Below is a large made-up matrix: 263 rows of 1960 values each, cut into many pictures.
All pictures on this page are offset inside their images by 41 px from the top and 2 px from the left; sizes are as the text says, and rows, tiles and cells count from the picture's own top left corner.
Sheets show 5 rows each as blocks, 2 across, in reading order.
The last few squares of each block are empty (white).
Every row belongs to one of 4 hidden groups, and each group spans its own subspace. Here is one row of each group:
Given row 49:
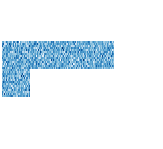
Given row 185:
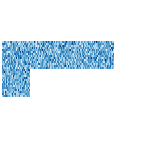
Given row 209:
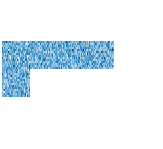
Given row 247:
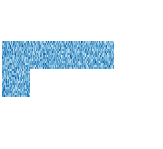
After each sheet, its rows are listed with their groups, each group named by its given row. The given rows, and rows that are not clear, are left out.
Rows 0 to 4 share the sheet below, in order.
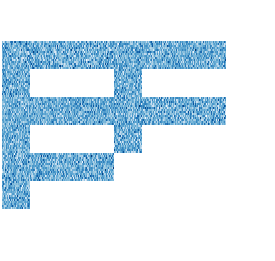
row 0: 209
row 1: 209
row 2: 247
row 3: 209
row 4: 49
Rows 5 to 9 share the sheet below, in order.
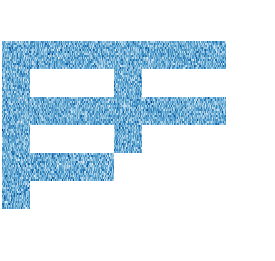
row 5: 247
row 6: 49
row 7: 49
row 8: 247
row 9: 185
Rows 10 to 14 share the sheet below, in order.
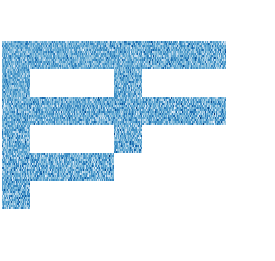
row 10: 209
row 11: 185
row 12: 247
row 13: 247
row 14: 49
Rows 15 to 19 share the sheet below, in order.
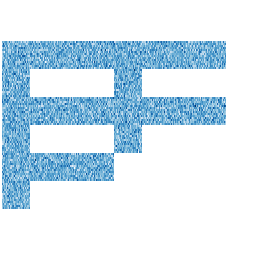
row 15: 185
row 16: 185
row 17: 185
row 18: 209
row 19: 49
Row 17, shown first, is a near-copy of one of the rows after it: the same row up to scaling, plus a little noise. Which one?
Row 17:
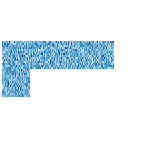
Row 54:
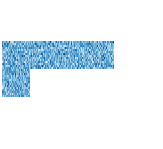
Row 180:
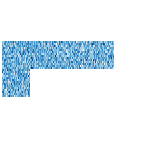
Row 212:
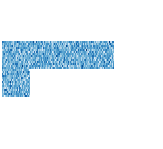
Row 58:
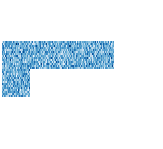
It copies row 54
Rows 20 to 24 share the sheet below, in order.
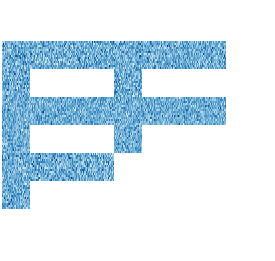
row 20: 185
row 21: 209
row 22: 49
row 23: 49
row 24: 185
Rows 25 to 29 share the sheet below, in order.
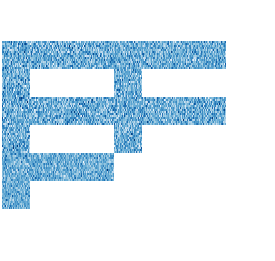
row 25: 247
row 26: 185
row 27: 49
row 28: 247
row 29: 209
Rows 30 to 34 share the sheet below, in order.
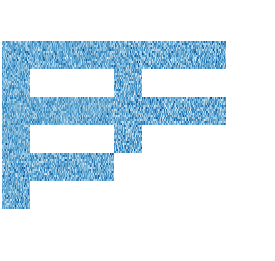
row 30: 209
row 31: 185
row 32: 209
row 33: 247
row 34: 185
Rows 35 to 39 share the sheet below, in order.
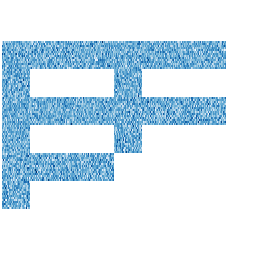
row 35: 247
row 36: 209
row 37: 49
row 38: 185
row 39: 209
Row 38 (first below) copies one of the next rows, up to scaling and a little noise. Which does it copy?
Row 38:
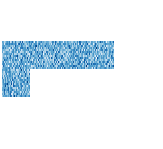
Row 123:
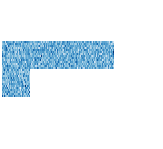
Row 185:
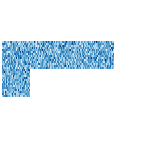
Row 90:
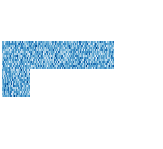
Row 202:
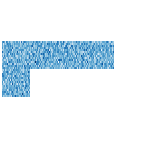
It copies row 90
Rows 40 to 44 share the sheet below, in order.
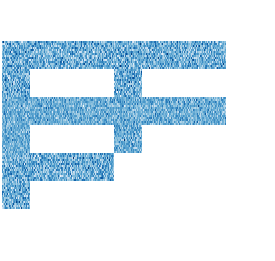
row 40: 49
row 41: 49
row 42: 209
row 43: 185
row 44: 247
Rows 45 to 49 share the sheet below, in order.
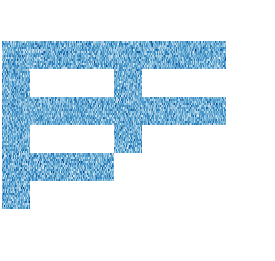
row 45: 185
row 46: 209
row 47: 247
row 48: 49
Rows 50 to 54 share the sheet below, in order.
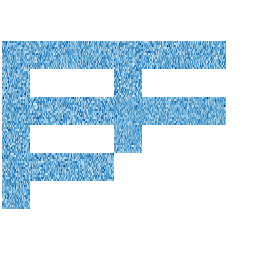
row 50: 209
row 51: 209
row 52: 49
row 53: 185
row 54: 185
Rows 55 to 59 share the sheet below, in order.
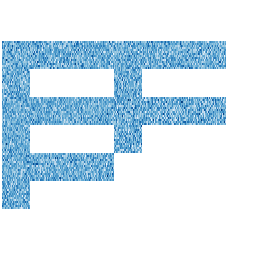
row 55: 185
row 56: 185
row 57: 209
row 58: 185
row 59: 209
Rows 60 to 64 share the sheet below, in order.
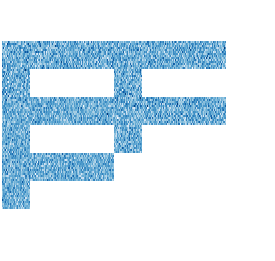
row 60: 209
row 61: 49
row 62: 209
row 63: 49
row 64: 185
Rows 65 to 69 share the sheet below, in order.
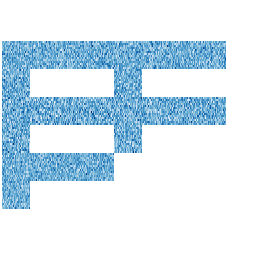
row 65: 247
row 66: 209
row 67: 49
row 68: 247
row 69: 49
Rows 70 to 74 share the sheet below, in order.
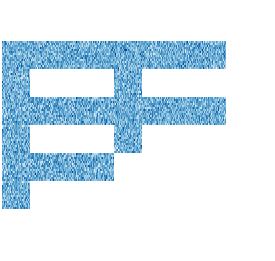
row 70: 49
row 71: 247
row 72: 185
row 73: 209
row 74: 185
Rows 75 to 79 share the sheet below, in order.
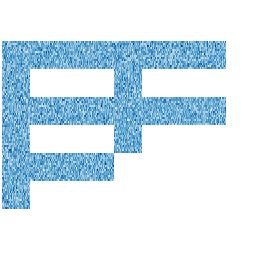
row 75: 209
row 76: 185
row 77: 185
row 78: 185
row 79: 185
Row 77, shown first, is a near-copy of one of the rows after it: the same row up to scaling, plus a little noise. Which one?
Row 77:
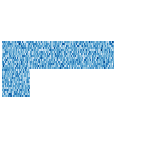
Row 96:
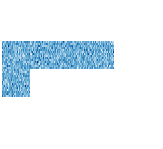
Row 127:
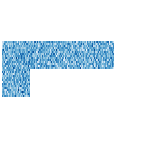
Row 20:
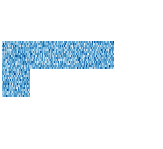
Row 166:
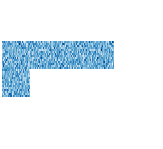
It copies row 166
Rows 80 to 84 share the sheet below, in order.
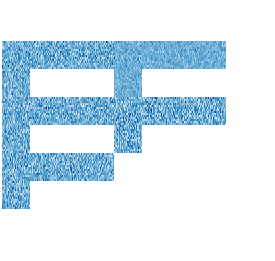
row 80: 185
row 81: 209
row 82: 209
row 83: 247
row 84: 247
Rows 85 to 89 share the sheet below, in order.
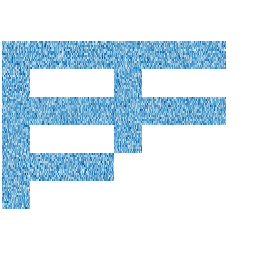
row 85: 247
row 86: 209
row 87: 209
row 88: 247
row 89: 185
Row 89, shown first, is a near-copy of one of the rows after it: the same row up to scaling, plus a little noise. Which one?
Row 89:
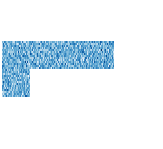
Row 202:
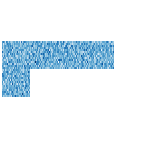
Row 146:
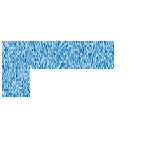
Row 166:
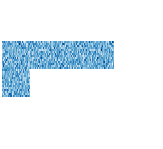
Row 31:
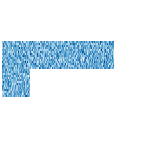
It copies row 31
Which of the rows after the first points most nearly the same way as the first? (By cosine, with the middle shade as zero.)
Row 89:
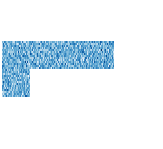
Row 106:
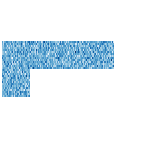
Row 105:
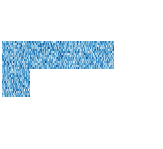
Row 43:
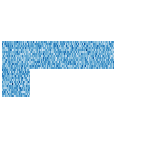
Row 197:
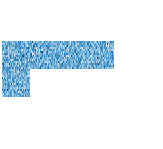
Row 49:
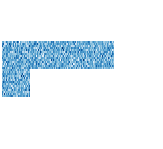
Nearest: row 197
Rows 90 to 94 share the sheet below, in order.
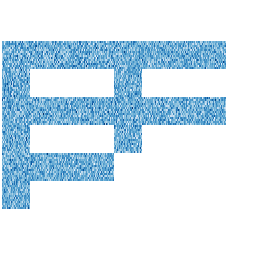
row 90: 185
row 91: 49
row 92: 185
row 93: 185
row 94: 49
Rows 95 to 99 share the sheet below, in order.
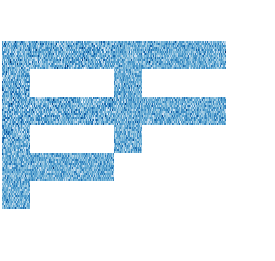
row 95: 49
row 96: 185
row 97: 49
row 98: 49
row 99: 49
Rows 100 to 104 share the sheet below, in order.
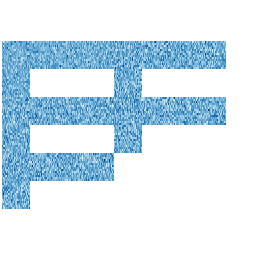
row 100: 209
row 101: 247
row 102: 209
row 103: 247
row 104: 49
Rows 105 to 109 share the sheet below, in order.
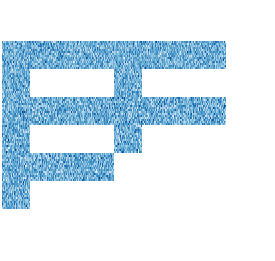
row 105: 247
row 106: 247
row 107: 185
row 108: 209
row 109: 247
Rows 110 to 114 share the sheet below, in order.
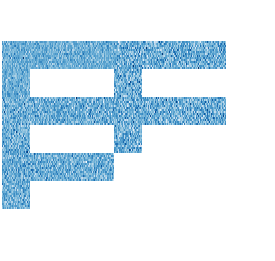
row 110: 247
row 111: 49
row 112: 185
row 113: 247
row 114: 185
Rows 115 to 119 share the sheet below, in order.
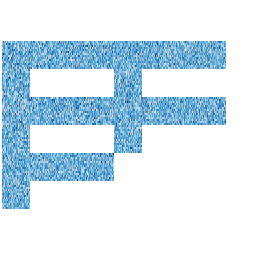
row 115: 247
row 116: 247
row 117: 247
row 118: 49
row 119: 185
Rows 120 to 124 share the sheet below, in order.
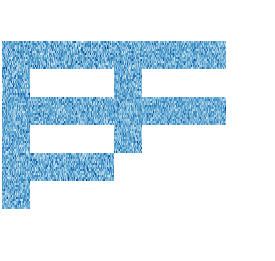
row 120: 247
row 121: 49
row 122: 185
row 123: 185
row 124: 49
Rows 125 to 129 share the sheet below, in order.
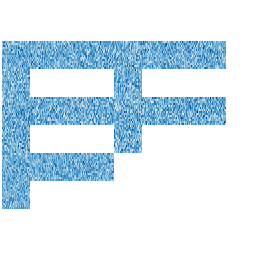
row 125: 185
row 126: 247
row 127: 185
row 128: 247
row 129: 209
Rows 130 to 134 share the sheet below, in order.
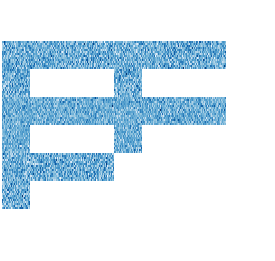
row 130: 185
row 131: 247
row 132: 185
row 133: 247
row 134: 209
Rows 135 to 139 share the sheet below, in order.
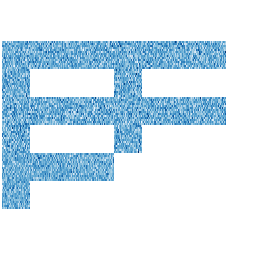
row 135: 209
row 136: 185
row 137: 49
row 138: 209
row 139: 247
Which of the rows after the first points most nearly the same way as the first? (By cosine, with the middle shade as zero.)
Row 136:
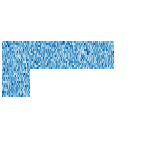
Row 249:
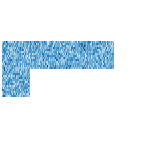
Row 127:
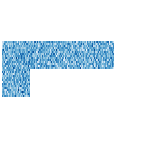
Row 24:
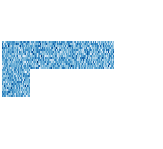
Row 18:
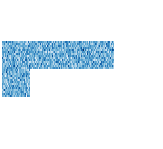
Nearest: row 24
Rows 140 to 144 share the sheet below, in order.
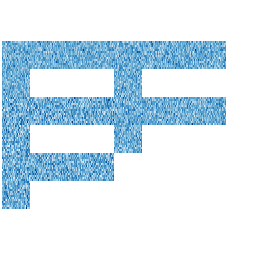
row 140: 209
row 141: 209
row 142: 49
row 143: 49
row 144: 209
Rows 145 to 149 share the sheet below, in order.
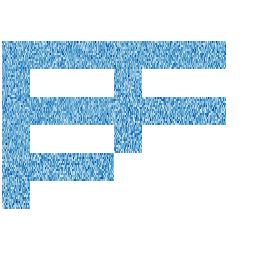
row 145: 49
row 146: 185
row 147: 209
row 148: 185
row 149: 247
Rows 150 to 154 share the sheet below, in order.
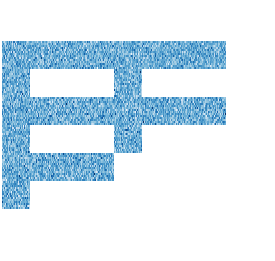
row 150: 49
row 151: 49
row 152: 247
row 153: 49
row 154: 247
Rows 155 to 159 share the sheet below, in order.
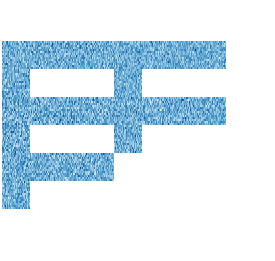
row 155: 185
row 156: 209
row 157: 247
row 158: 247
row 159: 247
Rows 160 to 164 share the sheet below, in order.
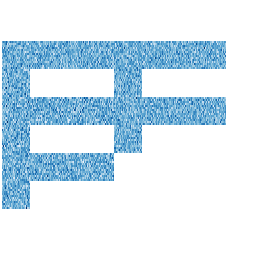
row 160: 209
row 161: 185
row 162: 49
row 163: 185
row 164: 209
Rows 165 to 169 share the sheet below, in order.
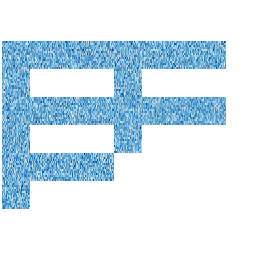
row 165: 209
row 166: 185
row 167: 49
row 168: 49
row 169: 49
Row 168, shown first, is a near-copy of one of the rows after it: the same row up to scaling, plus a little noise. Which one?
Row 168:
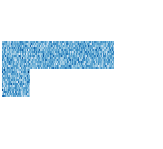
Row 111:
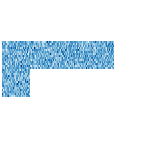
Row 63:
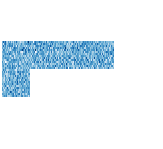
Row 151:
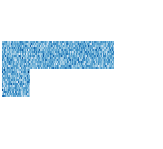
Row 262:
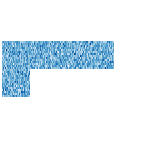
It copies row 151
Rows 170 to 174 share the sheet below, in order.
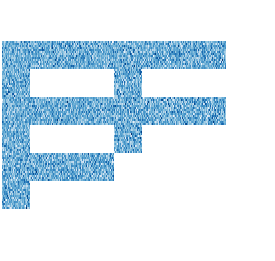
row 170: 185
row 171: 185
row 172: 185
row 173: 247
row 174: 209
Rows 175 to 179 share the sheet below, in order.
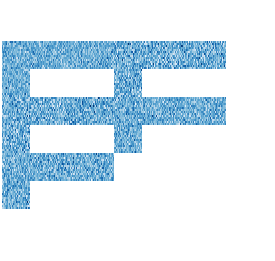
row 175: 209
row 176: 185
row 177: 247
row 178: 49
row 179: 247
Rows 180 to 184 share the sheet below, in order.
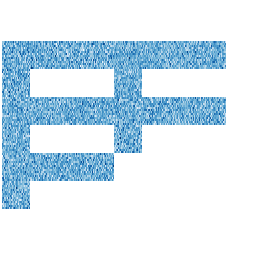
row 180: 185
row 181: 247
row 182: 247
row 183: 209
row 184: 185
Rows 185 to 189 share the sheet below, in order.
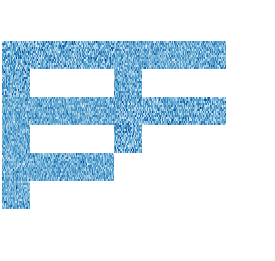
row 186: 247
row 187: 209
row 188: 247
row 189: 185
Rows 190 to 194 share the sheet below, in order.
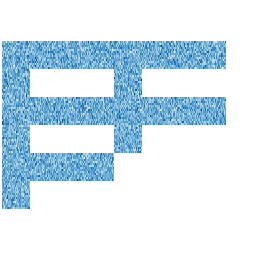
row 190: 209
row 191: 247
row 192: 185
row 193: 247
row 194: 49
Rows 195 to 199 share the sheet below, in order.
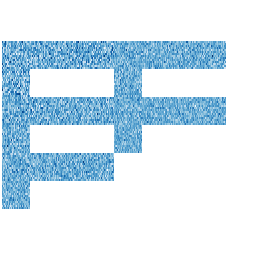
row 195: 49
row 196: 247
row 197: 185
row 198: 209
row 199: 209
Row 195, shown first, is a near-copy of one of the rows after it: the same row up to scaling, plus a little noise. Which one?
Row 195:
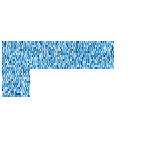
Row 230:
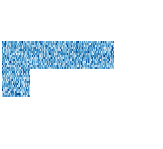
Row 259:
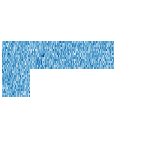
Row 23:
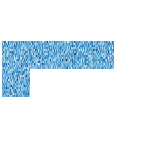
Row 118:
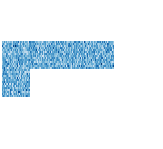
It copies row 230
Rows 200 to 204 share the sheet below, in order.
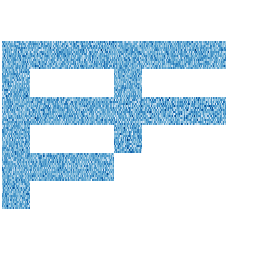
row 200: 185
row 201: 209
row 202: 185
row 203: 49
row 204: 247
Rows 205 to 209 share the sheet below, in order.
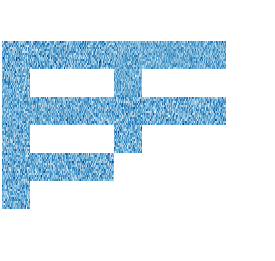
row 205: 49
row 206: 185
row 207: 247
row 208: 49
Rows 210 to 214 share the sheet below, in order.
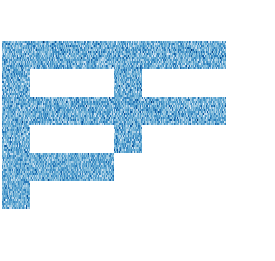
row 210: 247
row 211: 49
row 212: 185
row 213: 247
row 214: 209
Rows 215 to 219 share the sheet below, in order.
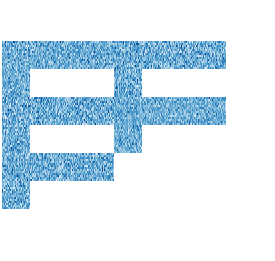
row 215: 49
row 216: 247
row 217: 49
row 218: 185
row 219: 247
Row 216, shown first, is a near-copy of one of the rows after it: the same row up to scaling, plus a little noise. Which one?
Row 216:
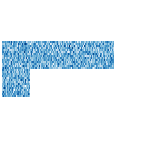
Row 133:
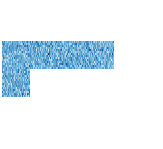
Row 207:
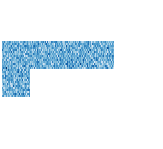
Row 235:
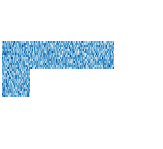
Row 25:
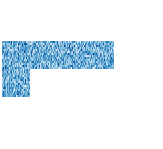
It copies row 25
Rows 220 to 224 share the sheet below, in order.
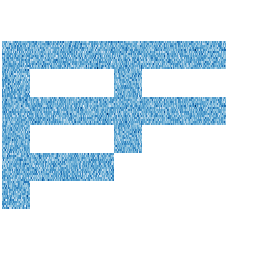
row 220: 49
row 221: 209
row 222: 209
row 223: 209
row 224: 209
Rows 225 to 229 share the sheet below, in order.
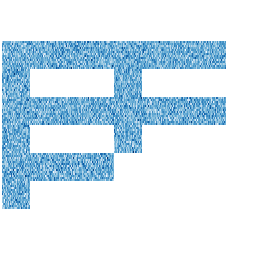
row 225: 247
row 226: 49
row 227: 209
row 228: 247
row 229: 247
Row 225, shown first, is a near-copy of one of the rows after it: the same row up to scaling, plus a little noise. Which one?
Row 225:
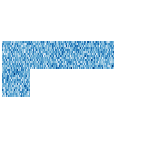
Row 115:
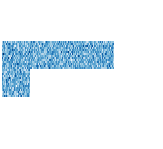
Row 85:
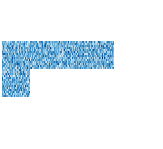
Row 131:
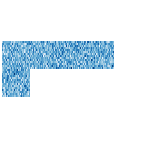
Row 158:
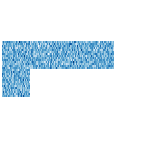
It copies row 131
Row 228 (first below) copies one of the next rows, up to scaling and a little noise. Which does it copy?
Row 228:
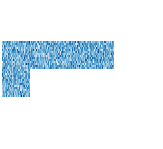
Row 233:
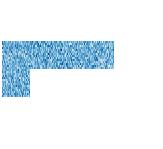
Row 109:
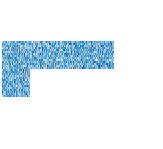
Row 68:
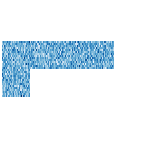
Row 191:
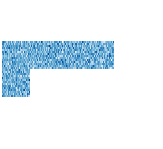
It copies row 68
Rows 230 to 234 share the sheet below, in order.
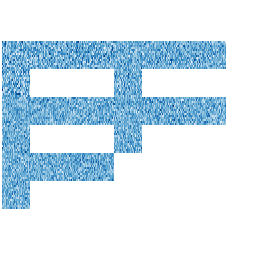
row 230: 49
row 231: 185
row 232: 49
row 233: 247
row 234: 247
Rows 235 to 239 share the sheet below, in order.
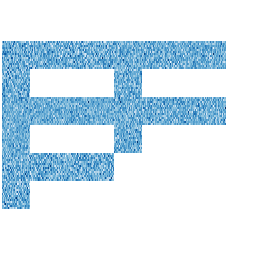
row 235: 247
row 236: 185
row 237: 49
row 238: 185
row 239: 49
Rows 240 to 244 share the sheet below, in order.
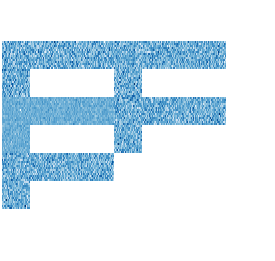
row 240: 185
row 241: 209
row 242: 247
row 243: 209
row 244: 209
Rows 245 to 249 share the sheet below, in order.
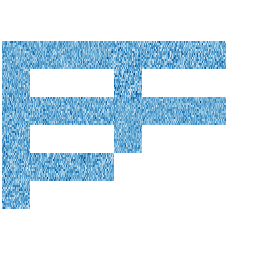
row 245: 209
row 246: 49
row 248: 49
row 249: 49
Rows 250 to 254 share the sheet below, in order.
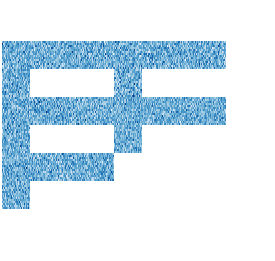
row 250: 185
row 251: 209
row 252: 247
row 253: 49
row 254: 247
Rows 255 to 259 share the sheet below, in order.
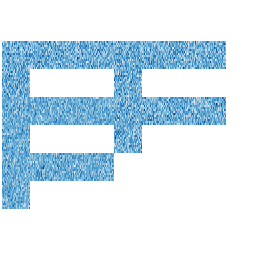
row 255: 49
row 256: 49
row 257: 49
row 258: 49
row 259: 49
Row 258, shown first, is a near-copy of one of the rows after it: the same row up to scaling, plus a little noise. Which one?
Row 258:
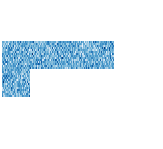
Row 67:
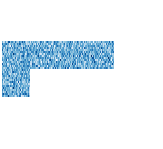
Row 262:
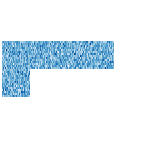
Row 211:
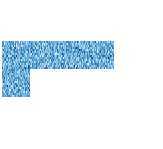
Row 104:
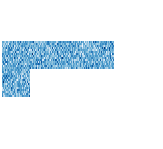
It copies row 104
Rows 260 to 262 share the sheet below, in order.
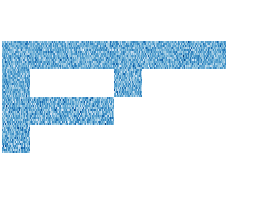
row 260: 209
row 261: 49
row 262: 49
